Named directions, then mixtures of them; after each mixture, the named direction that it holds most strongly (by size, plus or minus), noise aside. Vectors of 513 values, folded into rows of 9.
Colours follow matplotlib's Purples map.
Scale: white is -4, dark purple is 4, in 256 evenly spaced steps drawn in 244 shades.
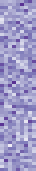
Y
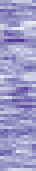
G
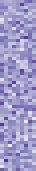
Y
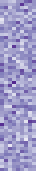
Y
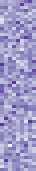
Y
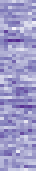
G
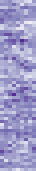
G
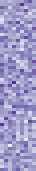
Y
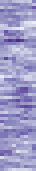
G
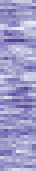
G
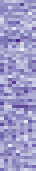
Y
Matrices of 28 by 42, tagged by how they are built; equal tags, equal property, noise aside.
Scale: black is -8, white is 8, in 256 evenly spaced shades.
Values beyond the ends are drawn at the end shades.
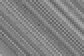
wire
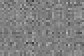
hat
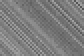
wire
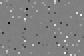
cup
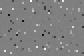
cup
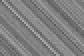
wire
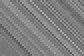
wire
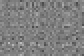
hat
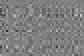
hat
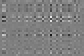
hat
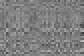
hat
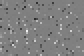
cup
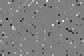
cup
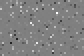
cup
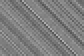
wire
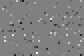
cup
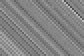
wire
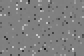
cup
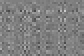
hat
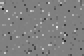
cup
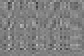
hat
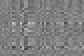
hat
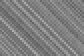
wire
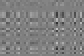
hat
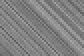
wire
